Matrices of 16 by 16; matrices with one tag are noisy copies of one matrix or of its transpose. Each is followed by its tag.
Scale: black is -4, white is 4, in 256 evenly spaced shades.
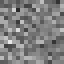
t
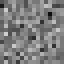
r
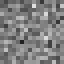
r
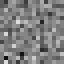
r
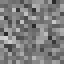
t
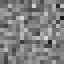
r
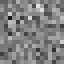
t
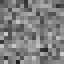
r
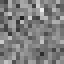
t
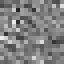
t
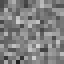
r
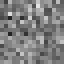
t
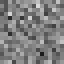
t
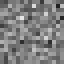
r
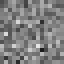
r
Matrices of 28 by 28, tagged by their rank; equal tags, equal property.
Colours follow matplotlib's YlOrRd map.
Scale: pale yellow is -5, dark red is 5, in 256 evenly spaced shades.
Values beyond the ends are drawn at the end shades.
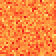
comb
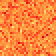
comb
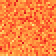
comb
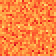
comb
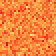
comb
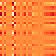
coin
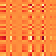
coin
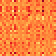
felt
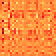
felt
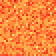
comb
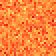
comb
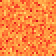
comb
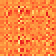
felt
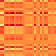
coin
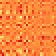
felt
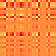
coin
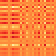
coin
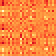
felt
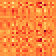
felt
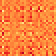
felt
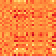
felt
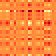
coin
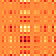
coin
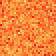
comb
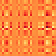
coin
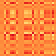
coin
